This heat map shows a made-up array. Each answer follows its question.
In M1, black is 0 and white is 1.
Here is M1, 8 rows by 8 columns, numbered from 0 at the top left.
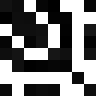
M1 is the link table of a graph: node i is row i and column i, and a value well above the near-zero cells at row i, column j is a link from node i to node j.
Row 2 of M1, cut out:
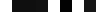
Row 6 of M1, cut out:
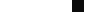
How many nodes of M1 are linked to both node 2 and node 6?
2
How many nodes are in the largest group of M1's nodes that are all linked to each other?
3
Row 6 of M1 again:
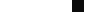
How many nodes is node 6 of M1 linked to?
7
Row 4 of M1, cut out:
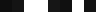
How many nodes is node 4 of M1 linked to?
3
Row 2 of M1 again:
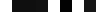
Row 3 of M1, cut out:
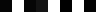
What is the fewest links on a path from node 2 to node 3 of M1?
2
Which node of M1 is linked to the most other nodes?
node 6
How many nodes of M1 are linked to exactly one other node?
0
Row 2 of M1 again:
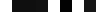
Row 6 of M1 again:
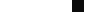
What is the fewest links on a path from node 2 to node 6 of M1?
1
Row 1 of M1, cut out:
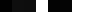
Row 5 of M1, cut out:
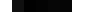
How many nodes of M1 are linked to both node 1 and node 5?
2
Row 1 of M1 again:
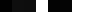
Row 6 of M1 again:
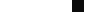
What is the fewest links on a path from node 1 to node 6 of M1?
1
